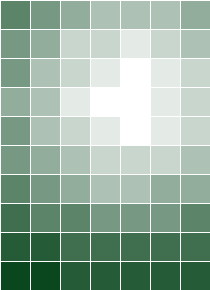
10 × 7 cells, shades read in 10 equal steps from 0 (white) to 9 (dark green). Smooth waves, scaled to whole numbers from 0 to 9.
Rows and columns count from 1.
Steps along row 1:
down down down same same up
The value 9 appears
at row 10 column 1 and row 10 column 2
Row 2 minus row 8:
-2 -2 -4 -3 -4 -3 -3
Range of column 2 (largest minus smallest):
6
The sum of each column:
60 50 39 32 29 34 41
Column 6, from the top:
3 2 1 1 1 2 4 5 7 8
